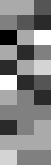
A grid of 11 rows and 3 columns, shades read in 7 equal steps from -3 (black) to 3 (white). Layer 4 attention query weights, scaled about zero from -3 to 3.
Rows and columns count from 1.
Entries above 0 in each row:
2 0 2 1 2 1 1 0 1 3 1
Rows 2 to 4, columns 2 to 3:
-1 -2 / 1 3 / -2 0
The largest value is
3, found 2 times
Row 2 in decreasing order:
0 -1 -2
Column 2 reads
1 -1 1 -2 1 -2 0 0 0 1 0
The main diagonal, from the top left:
1 -1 3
